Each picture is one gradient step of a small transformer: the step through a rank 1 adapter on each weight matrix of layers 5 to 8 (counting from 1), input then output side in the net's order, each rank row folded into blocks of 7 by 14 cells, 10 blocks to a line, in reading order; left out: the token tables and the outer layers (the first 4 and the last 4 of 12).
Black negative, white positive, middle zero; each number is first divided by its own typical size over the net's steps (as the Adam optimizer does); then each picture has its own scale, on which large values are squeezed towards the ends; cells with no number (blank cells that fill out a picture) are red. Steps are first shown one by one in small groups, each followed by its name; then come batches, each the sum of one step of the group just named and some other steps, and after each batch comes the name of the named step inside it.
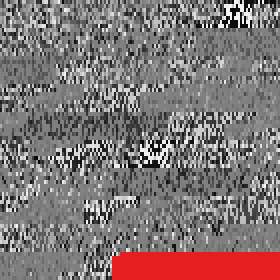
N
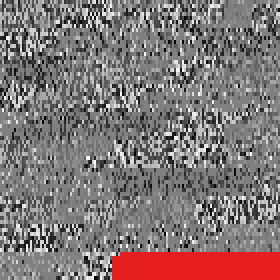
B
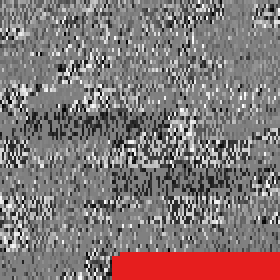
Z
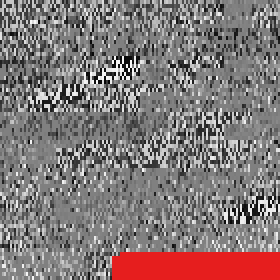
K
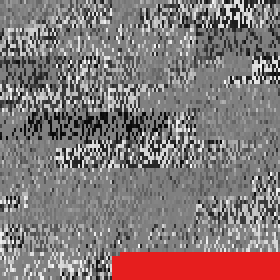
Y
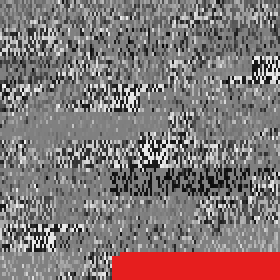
K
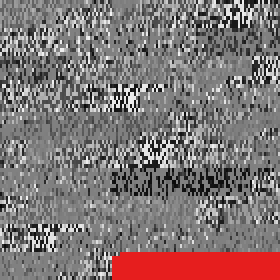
Y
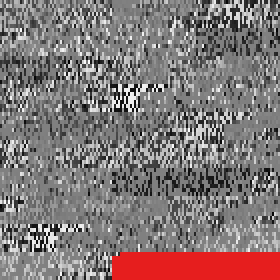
Y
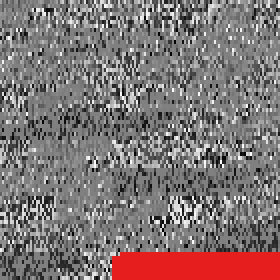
B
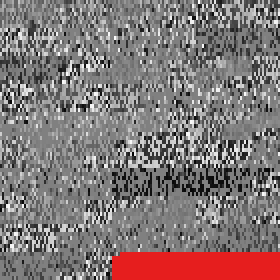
Z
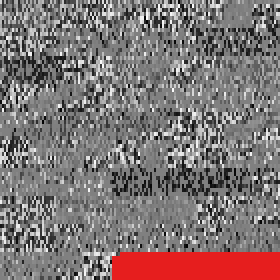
B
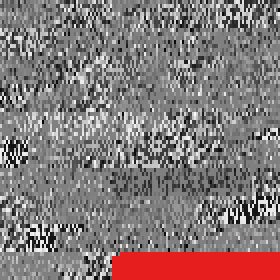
B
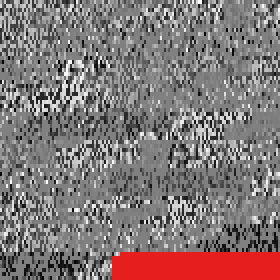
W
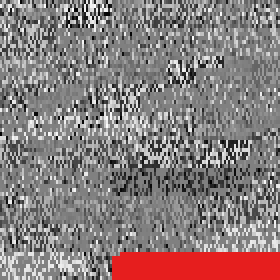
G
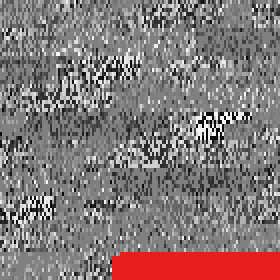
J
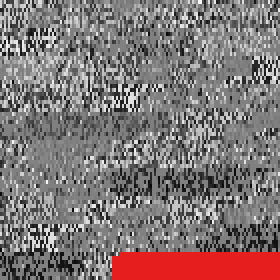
W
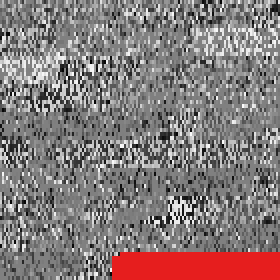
J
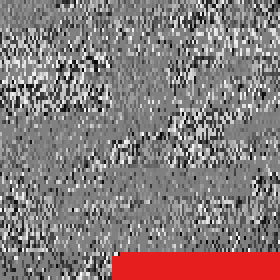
W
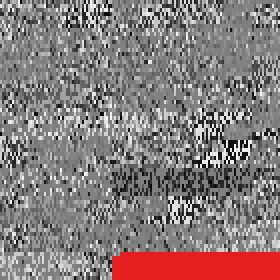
G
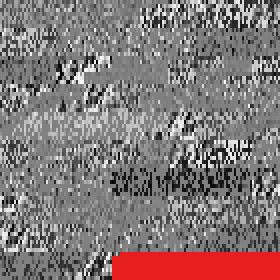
W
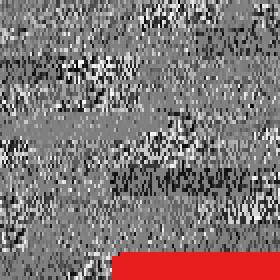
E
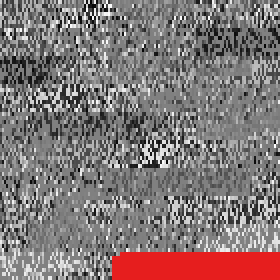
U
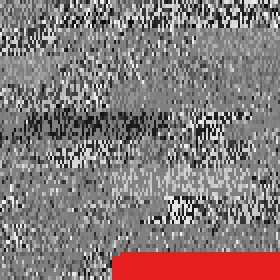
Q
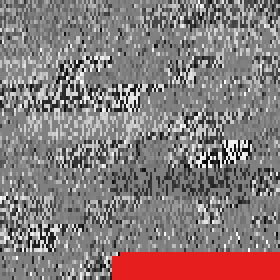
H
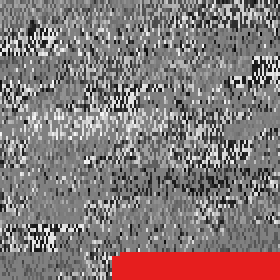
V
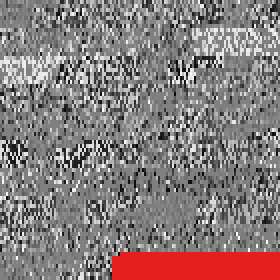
H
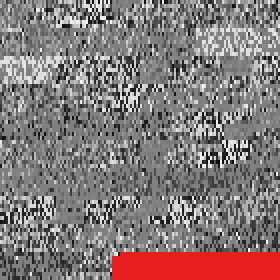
H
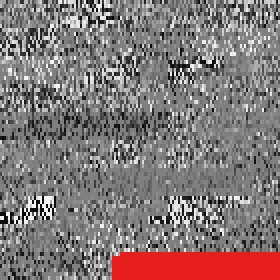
U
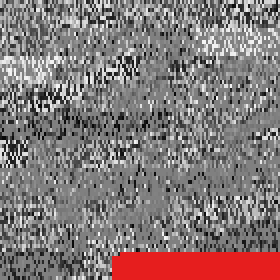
E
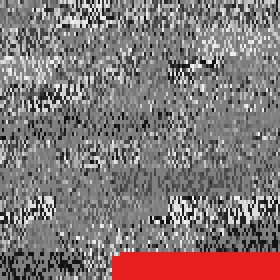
E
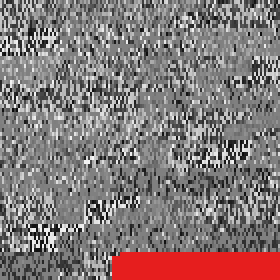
V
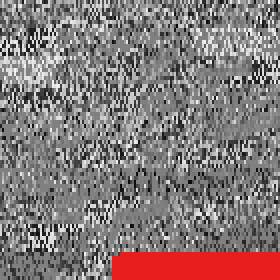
V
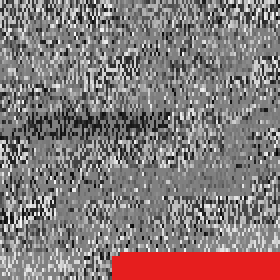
U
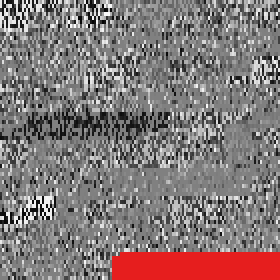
U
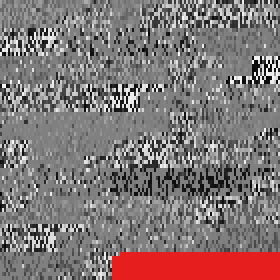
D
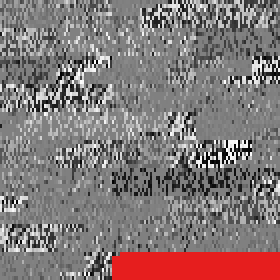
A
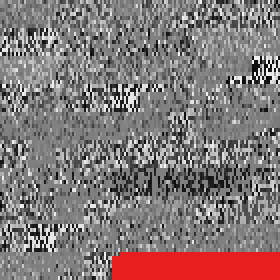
D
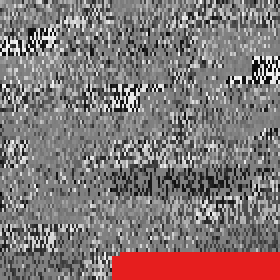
D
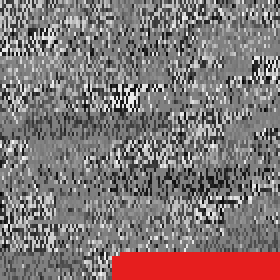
D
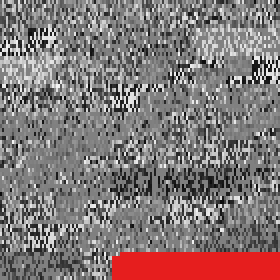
D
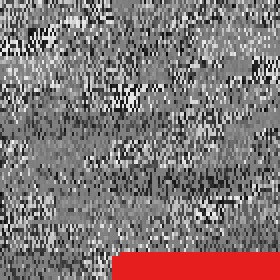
D
